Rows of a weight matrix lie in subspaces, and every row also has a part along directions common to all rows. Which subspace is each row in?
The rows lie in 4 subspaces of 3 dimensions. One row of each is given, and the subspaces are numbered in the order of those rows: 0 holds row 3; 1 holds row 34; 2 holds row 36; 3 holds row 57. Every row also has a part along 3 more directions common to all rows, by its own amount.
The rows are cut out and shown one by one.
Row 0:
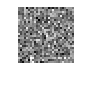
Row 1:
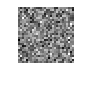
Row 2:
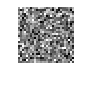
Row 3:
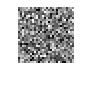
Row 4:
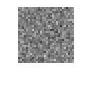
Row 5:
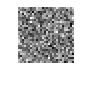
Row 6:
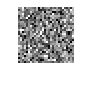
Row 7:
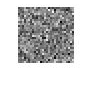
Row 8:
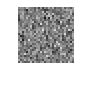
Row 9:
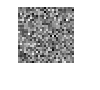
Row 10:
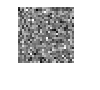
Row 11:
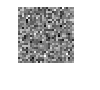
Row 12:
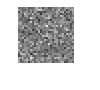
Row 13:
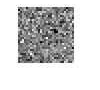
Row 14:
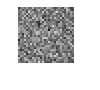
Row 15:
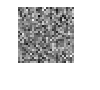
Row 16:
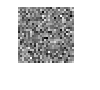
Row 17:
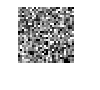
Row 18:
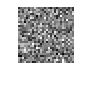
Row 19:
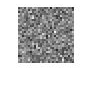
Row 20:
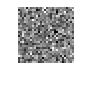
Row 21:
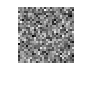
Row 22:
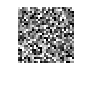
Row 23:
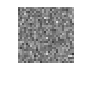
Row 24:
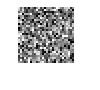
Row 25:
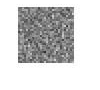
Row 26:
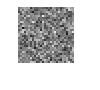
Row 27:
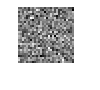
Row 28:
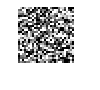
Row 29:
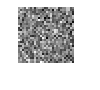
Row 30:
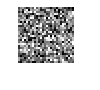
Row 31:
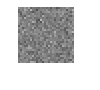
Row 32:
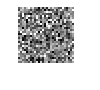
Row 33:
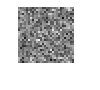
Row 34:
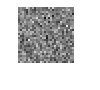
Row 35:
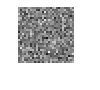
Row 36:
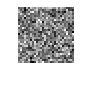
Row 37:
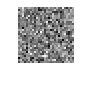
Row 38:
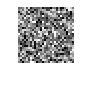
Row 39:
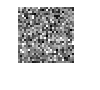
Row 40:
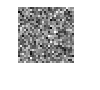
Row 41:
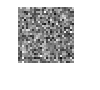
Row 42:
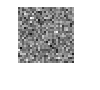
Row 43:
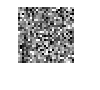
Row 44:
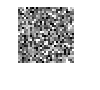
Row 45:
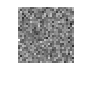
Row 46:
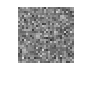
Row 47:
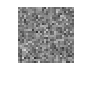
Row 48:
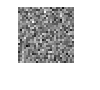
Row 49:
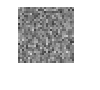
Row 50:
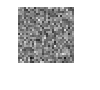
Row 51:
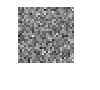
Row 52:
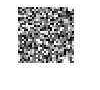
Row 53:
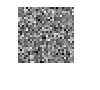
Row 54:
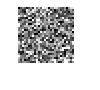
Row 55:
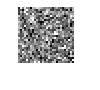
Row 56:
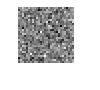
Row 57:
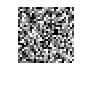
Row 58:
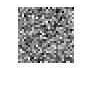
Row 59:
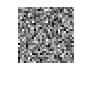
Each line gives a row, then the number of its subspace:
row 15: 0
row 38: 2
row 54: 2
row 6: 1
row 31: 2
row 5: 3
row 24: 1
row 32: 1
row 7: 0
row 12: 3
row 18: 0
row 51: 1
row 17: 2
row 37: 1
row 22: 0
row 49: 1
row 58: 0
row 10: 3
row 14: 3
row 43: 2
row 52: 2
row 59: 1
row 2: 3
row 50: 2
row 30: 0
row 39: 0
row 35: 3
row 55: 3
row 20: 0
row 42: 3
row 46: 0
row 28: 2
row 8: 1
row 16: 3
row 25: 1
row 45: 3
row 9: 0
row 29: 3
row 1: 3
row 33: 2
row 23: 3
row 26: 2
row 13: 3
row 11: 1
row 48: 1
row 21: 1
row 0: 2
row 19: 0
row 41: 0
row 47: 0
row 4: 1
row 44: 2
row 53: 2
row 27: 0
